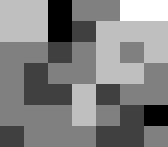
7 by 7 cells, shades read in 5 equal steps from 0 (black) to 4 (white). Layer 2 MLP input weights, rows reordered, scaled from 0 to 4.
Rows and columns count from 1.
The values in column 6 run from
1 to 4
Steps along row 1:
same down up same up same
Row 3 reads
2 2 1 2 3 2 3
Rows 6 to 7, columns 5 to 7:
2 1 0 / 1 1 2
